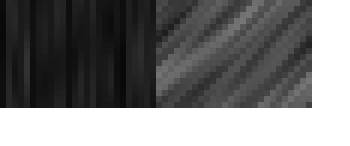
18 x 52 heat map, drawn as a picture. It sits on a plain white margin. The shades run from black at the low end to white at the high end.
The table splits into one row of 2 panels. Panel 1,1: very low, streaked downward, faint in contrast. Panel 1,2: low, slanting up to the right.
